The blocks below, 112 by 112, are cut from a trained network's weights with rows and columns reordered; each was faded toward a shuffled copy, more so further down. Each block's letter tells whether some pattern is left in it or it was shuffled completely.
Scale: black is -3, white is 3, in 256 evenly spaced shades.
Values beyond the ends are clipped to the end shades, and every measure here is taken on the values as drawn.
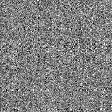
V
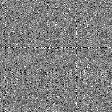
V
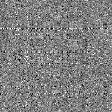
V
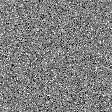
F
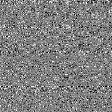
V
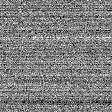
V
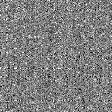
V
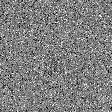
F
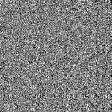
V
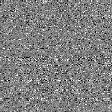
V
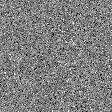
F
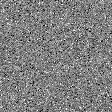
F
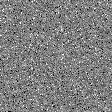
F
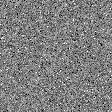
F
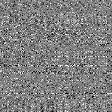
V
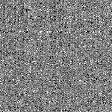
V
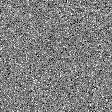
F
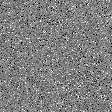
F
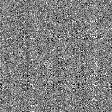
V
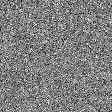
F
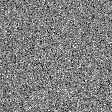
F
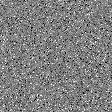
F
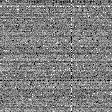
V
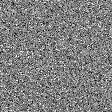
F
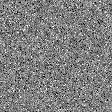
F
